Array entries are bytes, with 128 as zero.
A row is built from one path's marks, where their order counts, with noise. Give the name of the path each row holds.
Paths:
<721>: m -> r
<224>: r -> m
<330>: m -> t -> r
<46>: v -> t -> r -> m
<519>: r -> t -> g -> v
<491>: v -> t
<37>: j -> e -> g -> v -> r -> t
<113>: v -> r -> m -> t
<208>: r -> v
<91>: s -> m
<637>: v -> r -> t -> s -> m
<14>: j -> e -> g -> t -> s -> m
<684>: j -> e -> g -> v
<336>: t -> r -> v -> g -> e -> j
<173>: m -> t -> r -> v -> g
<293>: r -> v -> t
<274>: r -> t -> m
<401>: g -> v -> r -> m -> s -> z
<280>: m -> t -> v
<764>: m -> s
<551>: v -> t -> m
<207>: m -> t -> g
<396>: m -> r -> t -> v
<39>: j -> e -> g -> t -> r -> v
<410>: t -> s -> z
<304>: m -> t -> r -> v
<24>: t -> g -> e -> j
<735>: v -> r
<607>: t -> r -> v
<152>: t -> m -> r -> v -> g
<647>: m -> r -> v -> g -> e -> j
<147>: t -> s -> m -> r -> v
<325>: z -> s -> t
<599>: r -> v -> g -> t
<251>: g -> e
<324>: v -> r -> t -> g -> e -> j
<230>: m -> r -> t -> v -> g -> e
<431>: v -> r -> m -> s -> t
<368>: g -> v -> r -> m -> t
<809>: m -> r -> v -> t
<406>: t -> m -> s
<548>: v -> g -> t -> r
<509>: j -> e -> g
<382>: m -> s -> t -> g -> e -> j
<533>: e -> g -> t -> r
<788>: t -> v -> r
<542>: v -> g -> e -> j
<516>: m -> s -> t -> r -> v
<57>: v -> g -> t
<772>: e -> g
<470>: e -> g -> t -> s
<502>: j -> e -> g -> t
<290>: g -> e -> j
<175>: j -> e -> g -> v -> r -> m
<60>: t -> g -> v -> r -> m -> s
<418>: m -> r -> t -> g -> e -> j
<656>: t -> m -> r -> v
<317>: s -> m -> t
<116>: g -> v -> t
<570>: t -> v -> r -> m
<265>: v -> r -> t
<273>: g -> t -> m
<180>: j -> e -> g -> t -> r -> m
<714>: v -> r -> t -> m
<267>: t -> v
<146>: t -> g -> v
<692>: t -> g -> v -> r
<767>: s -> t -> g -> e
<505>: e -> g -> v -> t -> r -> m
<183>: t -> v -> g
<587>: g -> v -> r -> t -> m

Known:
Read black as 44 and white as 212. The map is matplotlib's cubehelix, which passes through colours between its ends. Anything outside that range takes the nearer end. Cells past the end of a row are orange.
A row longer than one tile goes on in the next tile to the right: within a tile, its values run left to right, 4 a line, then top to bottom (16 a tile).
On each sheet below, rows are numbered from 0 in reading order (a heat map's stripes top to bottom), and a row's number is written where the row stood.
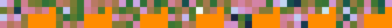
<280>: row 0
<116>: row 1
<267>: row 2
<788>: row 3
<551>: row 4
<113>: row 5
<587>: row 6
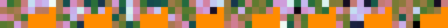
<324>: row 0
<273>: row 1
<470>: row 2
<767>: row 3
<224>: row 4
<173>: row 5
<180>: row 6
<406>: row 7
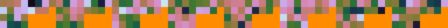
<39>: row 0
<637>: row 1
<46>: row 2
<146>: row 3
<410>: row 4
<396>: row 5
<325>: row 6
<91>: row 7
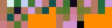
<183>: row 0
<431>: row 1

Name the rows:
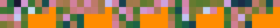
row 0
<570>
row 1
<251>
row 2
<505>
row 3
<772>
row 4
<401>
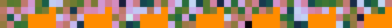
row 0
<714>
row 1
<207>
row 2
<533>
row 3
<599>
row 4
<317>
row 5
<502>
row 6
<607>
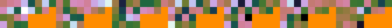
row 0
<548>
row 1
<24>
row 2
<175>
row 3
<152>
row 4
<208>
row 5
<293>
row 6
<764>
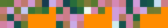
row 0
<274>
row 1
<692>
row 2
<304>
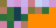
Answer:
<542>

